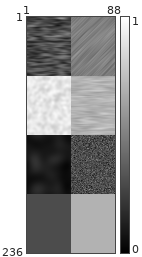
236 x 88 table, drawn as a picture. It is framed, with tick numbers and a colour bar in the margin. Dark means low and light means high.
The table splits into 4 rows of 2 panels. Panel 1,1: low, streaked across. Panel 1,2: middling, slanting up to the right, faint in contrast. Panel 2,1: very high, blotchy, faint in contrast. Panel 2,2: high, streaked across, faint in contrast. Panel 3,1: very low, smooth, faint in contrast. Panel 3,2: low, fine-grained. Panel 4,1: low, flat. Panel 4,2: high, flat.
